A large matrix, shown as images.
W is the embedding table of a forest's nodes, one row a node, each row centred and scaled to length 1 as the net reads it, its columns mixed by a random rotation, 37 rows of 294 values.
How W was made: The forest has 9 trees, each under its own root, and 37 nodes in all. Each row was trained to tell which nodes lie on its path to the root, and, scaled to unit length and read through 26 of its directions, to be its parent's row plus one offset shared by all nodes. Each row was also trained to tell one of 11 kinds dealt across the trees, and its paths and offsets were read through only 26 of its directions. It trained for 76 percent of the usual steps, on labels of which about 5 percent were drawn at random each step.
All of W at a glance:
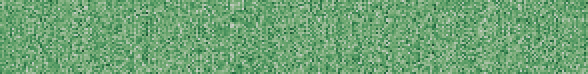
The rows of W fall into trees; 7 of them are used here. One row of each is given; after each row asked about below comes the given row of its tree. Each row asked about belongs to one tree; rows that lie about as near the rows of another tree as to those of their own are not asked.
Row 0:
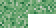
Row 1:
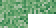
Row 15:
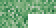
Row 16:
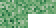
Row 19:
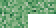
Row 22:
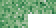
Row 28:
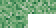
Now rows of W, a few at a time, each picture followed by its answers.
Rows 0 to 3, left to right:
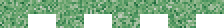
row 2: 22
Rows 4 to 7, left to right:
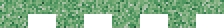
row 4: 1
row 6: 28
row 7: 0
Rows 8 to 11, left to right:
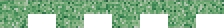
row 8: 19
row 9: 15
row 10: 15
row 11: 28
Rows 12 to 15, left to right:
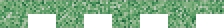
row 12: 22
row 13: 22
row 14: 16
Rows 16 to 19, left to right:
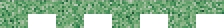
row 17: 28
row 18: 15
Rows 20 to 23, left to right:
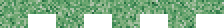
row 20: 0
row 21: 19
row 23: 28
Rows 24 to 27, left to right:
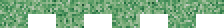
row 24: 0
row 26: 22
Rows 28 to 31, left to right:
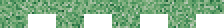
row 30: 0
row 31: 15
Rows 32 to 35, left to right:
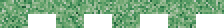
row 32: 16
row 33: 28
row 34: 16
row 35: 19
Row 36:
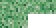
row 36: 15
